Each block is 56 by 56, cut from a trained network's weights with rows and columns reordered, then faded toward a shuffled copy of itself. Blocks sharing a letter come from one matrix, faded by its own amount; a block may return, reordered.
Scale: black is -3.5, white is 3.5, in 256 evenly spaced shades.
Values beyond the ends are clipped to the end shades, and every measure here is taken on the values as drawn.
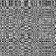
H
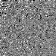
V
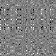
H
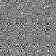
H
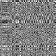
H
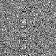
V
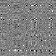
H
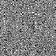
V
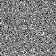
V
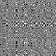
H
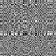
H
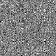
V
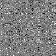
V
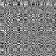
H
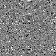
V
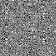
V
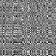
H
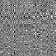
H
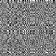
H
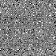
V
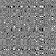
H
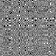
H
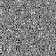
V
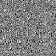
V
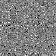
V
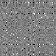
H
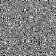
V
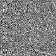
V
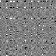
H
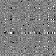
H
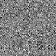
V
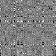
H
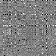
H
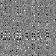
H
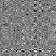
H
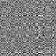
H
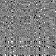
H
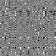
H
